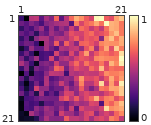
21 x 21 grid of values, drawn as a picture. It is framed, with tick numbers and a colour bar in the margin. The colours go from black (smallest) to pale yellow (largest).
There are no regular stripes. On average the colour sits 50% of the way up the scale. There is an overall slope up to the right. No single row or column stands out from its neighbours.
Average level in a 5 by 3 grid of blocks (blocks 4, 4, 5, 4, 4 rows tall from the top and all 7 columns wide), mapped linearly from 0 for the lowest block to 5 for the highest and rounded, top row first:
135 / 035 / 035 / 024 / 024
